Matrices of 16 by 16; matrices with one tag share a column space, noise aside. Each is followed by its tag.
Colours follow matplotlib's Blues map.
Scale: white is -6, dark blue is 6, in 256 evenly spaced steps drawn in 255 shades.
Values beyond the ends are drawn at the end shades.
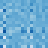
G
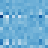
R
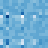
R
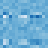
R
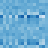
R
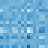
G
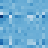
R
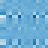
R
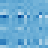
R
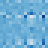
R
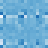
R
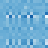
R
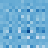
G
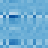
R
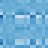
R
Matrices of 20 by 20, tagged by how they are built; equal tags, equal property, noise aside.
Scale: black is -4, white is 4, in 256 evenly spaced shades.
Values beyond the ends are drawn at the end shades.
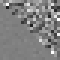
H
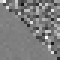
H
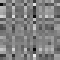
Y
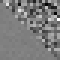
H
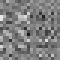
Y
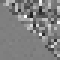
H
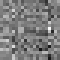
Y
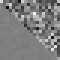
H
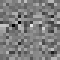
Y
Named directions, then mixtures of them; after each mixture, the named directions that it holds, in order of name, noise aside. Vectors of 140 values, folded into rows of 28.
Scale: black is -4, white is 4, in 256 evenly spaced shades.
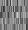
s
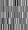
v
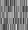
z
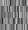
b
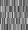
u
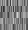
s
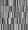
u, v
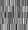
z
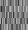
u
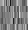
b, z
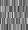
u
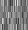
v, z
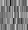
b, z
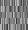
u, v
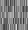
z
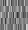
s, u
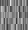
b, u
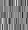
v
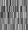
b, s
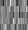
b, z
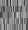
s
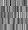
b, s
